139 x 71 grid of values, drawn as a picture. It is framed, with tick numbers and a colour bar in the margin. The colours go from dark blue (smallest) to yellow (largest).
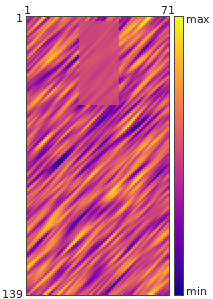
Mirror symmetry: none. Odd patch: calmer, in the top middle. Odd rows or columns: none. Grain: diagonal, up to the right. Calmest part: top middle.
